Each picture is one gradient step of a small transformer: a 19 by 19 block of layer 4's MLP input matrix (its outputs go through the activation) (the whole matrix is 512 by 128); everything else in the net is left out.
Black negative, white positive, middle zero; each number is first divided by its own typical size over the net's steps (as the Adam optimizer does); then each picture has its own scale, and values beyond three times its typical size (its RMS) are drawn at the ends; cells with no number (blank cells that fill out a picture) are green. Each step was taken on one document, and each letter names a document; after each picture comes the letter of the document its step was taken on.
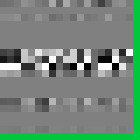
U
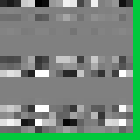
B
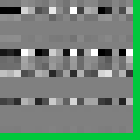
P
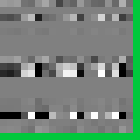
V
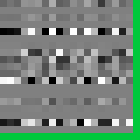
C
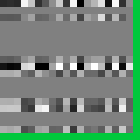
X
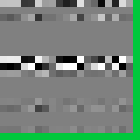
V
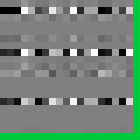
P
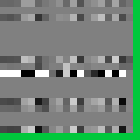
X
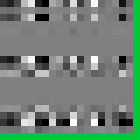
B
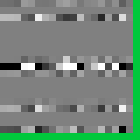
V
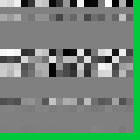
U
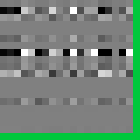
P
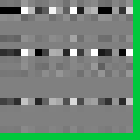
P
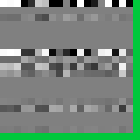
U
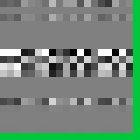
U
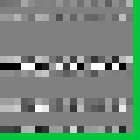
X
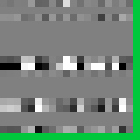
V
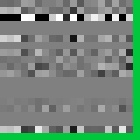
X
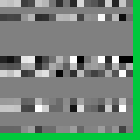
X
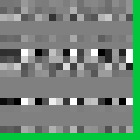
P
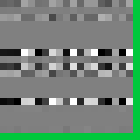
P
